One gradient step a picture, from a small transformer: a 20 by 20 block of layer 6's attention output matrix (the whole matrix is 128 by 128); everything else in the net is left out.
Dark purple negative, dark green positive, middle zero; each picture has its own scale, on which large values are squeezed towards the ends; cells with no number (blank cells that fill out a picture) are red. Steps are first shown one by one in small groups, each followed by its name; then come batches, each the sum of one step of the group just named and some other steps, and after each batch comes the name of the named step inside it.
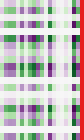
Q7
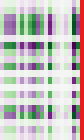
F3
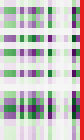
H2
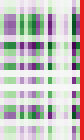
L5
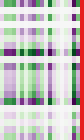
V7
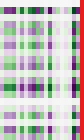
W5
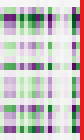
F3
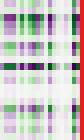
L5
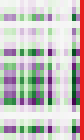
V7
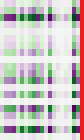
H2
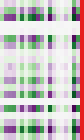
Q7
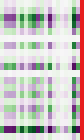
W5
